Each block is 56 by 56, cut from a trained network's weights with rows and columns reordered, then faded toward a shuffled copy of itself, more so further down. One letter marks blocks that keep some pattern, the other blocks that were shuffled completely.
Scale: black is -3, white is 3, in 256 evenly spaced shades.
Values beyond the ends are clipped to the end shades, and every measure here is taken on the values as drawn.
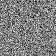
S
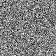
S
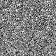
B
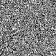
B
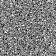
S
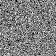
S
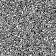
S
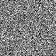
B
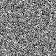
B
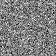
S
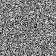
S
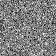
S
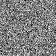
S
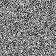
S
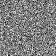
B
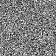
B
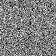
S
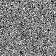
S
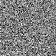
B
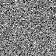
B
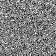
S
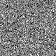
B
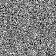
B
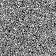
S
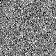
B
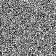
S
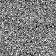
B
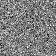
S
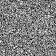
S
